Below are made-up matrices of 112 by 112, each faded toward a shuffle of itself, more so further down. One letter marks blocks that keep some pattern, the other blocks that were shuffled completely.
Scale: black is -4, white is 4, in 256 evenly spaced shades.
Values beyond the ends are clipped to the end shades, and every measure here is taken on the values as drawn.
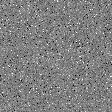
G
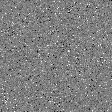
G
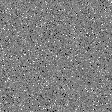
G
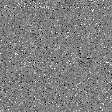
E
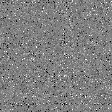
E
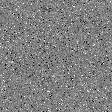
G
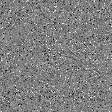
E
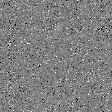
E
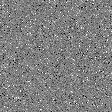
G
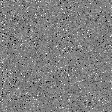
E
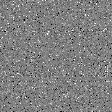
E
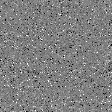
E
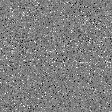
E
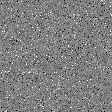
G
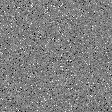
G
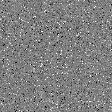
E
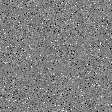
G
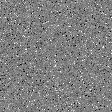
G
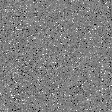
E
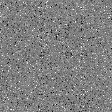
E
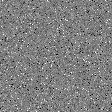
G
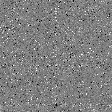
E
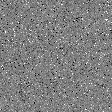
G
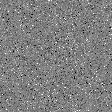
G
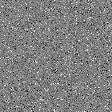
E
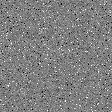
G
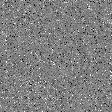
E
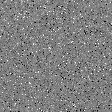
G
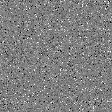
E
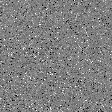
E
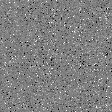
E
